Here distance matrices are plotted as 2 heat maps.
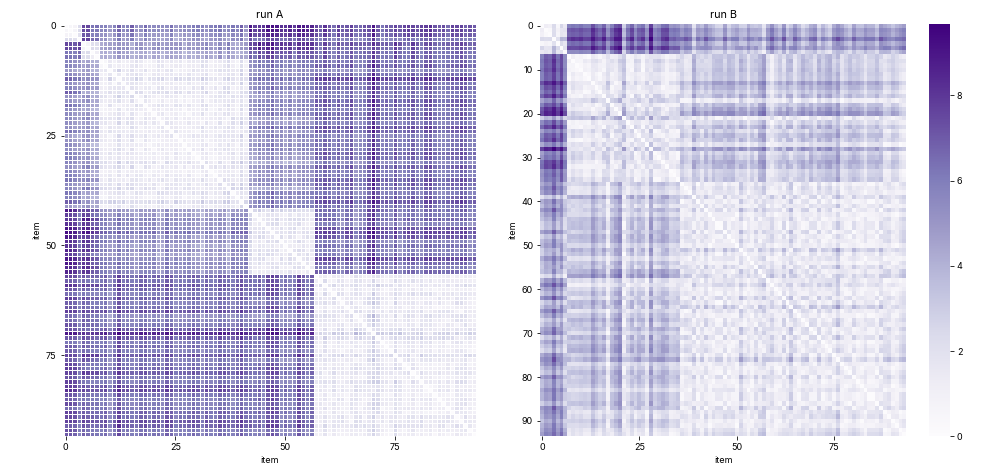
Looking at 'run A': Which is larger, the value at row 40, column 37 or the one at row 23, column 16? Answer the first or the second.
the first
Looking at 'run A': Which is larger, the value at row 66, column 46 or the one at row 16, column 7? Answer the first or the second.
the first
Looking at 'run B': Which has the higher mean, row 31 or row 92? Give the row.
31
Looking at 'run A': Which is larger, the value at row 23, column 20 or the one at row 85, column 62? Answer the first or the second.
the second
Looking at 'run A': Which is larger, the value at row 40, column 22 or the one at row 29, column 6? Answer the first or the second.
the second
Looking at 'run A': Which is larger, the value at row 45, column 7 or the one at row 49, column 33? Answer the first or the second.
the first
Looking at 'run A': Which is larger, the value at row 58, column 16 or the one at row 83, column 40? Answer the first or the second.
the second
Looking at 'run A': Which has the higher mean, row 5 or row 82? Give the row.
5
